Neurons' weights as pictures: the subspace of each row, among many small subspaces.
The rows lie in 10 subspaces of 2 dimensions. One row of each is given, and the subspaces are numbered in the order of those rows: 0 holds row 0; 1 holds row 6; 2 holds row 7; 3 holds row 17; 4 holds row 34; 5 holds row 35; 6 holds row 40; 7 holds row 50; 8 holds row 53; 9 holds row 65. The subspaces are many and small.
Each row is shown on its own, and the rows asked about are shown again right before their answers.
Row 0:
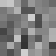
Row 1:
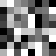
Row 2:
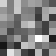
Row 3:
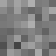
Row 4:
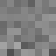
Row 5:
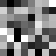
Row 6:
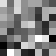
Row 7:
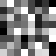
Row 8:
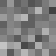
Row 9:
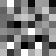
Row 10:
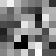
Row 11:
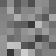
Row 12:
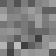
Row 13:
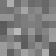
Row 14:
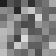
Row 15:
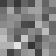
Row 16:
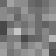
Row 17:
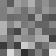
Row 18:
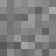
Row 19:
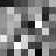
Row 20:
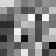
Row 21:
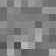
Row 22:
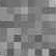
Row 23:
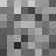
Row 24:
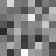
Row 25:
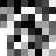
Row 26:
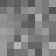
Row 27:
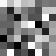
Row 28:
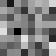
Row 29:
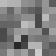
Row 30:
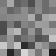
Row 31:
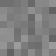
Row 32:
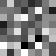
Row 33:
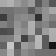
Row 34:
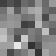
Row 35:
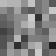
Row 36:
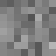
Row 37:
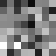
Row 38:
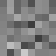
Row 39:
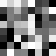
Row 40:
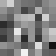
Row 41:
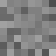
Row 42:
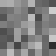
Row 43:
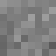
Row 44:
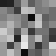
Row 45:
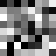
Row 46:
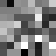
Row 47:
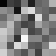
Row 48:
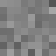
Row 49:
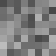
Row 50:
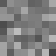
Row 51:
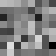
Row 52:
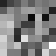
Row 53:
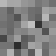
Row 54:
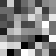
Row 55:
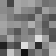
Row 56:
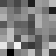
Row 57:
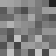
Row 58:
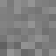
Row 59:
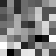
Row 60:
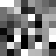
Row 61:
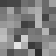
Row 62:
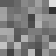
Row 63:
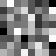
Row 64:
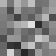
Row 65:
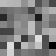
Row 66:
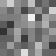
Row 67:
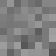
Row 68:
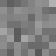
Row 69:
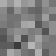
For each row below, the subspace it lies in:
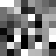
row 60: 0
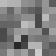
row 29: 4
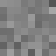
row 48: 2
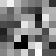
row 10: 4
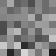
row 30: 3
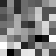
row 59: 1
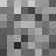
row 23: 0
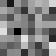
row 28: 2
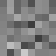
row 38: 8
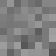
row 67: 9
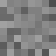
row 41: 7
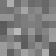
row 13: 2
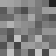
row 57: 7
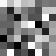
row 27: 8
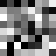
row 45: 9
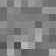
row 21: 9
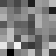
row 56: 3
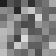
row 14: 0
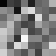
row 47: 0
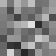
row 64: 8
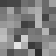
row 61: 4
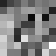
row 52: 6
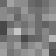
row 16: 7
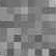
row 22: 7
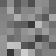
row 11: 8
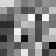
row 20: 6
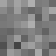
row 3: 5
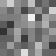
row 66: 1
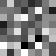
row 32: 6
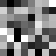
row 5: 7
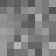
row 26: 5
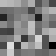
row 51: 9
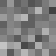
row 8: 6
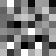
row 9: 8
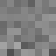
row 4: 3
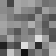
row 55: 5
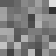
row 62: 2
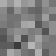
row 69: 4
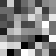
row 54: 1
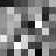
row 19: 8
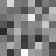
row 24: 1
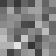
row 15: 4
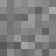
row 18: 6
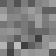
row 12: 9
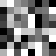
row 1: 2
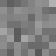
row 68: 7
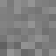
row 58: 5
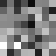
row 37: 5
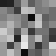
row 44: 0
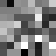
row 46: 4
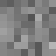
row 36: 5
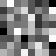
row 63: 2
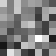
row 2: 1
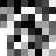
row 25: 0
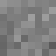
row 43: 6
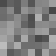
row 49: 1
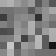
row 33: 9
